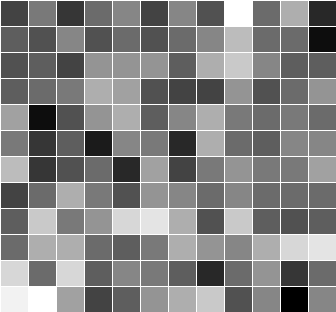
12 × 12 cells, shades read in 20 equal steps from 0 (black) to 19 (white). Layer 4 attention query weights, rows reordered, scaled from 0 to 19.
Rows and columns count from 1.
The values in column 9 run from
6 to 19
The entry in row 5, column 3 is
6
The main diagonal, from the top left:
5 6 5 13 13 9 5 8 15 13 4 10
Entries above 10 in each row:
2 1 5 4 4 1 4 2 6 7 3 6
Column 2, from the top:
9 6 7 8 1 4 4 8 15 13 8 19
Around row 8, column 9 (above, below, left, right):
11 15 8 8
